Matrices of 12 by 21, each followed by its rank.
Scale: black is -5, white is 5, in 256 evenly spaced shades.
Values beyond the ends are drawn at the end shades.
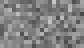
full rank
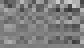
two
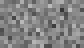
full rank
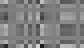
one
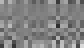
two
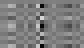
one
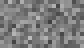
full rank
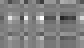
one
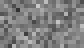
full rank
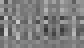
two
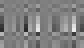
one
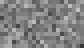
full rank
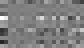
two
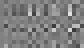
two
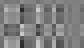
one
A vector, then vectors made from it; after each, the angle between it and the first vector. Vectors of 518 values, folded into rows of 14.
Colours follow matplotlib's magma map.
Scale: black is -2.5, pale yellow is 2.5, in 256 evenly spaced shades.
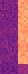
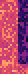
nearly opposite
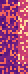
partly aligned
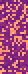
orthogonal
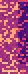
partly opposed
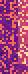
partly aligned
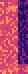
nearly opposite
